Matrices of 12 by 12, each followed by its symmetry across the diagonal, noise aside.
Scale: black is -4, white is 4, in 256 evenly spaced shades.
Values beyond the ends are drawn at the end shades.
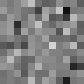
neither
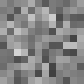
symmetric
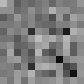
symmetric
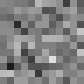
neither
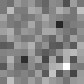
symmetric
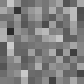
neither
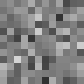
antisymmetric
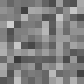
antisymmetric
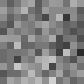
antisymmetric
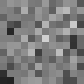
neither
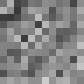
symmetric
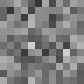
neither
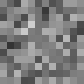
symmetric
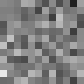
antisymmetric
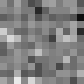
antisymmetric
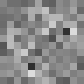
symmetric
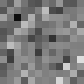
symmetric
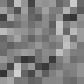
antisymmetric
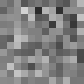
neither
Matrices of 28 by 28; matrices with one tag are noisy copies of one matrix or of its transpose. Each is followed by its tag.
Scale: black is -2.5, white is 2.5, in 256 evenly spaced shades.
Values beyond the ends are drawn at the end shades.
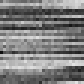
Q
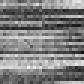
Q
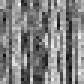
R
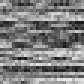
R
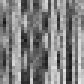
R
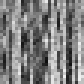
R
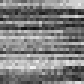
Q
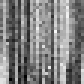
Q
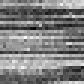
Q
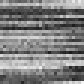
Q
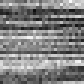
Q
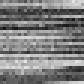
Q
